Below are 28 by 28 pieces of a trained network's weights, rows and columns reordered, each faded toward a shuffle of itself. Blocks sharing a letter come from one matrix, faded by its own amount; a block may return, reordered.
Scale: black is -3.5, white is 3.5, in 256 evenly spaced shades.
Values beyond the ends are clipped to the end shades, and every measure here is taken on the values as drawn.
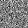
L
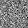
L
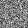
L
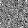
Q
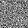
Q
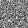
L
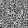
Q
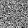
L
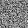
L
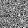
Q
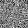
L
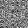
Q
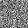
L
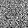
L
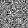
Q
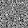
Q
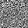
Q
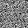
L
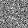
L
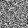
Q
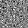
Q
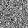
L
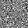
Q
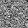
L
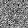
L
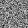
L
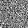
L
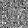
Q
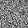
L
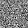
L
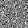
Q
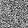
L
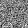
L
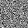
L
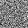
L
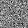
L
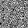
L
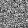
L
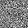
L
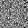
Q
